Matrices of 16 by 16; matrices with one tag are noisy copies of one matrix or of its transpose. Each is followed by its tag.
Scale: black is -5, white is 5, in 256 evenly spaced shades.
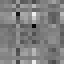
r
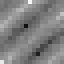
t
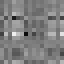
r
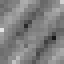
t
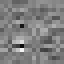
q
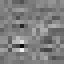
q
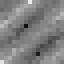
t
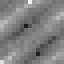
t
